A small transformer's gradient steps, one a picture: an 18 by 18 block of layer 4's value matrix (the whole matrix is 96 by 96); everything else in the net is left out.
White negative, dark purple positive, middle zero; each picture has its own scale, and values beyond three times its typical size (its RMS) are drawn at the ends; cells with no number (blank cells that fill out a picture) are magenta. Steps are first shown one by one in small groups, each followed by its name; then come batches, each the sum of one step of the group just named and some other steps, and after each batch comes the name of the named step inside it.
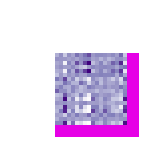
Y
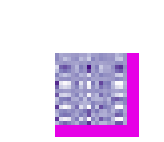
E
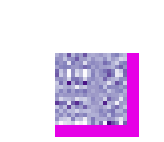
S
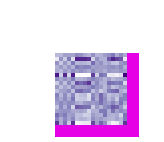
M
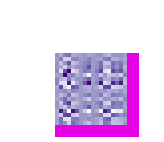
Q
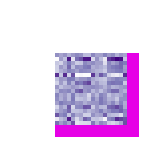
M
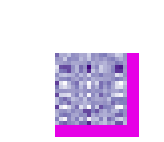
E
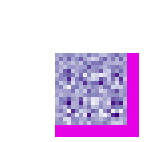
Q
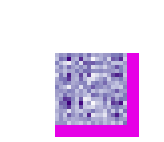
Y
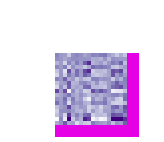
Y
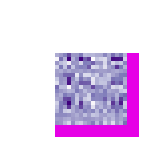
M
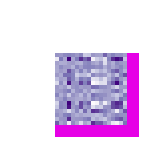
M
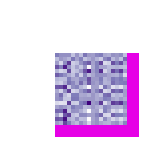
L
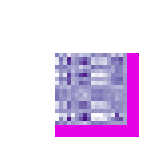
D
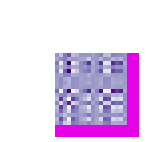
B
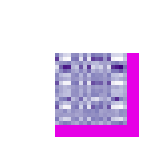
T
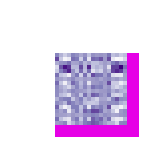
T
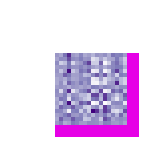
B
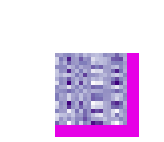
D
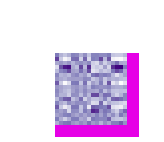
T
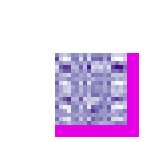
T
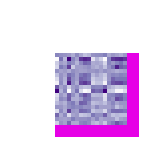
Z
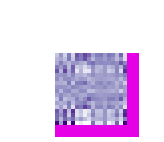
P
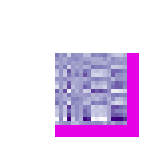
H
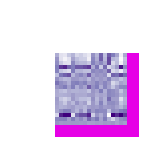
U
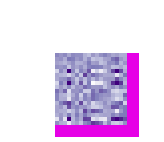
H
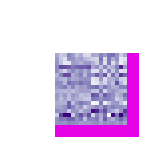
U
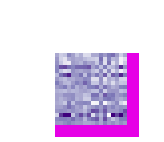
U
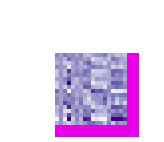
H
